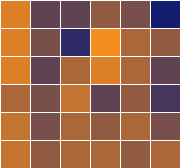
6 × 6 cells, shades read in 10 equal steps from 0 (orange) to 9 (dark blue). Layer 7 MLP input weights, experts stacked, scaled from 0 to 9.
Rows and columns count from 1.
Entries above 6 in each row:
1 1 0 1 0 0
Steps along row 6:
up down same up down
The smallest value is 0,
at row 2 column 4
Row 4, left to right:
3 5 2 6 4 7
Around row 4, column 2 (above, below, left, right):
6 5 3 2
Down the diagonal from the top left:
1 5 3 6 3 3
